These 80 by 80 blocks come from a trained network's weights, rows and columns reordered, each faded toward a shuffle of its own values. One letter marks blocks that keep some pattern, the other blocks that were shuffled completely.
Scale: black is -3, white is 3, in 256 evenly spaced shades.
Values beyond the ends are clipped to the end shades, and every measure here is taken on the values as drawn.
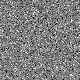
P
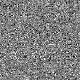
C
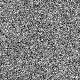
P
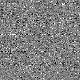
C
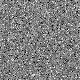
P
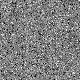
P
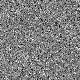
P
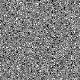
C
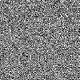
C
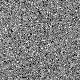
P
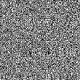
C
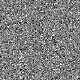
C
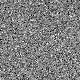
P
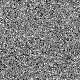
P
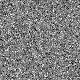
P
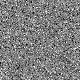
P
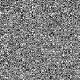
C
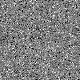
P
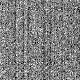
C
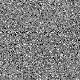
C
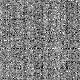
C
